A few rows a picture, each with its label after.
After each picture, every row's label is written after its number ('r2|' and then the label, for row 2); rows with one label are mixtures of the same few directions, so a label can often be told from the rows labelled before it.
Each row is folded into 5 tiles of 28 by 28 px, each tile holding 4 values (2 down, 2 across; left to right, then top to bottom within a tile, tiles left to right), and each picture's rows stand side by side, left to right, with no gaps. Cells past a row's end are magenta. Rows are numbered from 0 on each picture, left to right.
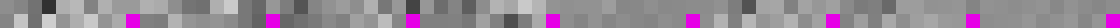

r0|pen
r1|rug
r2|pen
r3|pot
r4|pen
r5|pen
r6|pen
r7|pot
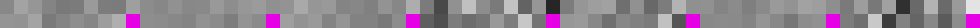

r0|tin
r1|pot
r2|pen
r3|pen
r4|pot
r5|pot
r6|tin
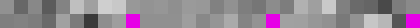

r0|pot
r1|pot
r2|pot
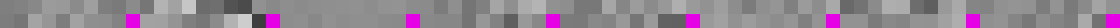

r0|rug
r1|pot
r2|tin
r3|pot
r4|tin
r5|pen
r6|rug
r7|pot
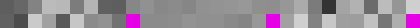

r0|rug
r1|pot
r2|pen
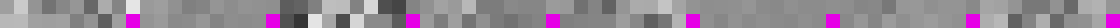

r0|pen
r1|rug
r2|rug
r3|pen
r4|pot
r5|pen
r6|pen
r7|rug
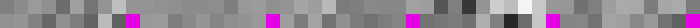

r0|pot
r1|rug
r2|pen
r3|pot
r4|tin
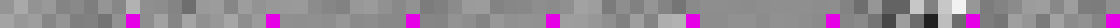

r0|pen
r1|pen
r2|rug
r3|rug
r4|tin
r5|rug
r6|pot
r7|rug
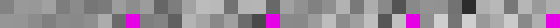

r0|pot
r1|tin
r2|pot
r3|pen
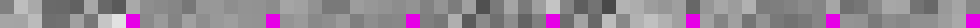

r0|tin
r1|pen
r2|rug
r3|tin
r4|pen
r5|pen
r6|rug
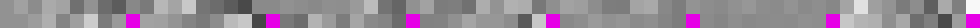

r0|pot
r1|pot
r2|rug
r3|pot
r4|rug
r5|pen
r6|pen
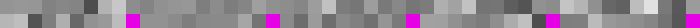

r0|rug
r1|pot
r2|pen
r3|pot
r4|rug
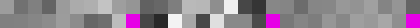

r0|pot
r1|rug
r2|pen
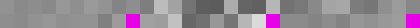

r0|pot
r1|tin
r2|rug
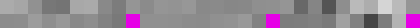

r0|rug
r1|pot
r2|pot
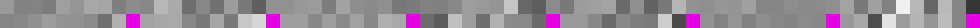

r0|pot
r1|tin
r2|tin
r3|rug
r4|pot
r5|pen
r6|tin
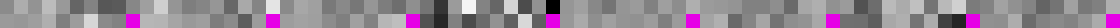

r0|pot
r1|pen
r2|tin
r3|pen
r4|pen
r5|rug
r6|tin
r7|tin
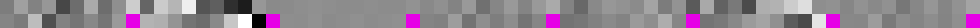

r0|tin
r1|pot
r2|tin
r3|tin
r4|pen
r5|pot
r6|tin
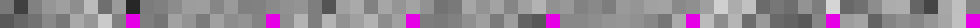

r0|pen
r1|rug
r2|pen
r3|tin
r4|pot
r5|pen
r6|rug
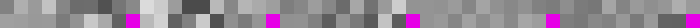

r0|pot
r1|rug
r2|pot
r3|tin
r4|tin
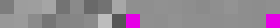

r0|pot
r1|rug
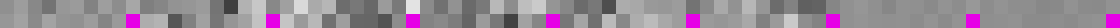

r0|pen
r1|rug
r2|pen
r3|pot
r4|pen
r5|pot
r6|pen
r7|tin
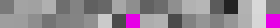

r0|pot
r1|rug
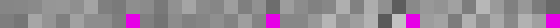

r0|rug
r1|pen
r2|pot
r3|tin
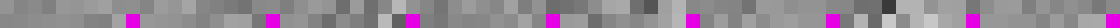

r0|pot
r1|pot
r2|pot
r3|pen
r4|rug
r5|pen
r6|pen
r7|tin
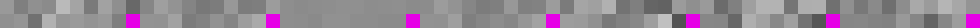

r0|tin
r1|tin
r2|tin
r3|tin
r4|pot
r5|tin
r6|pot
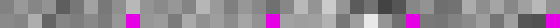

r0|tin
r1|tin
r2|pot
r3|tin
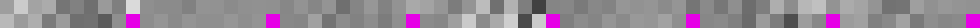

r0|pen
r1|pen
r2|tin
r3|pot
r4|pen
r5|pot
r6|rug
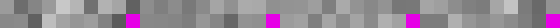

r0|tin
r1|pot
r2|tin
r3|rug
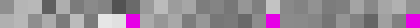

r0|tin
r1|pen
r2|pot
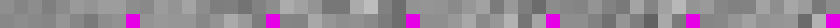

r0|pot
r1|pot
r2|rug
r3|pot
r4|pot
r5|pot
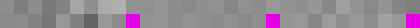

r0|pot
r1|pen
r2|tin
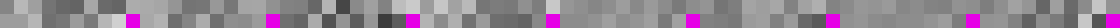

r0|tin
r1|rug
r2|tin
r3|pen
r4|pot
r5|tin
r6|pot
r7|pot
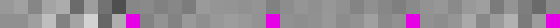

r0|pot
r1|pen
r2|pot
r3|pot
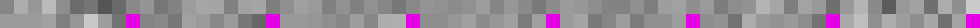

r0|pot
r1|tin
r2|tin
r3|pot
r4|rug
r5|tin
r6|pen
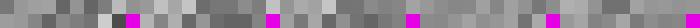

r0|pot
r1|pen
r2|pen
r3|pot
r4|rug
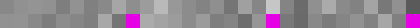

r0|pot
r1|pen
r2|pen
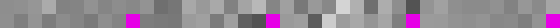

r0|pen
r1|tin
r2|tin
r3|pen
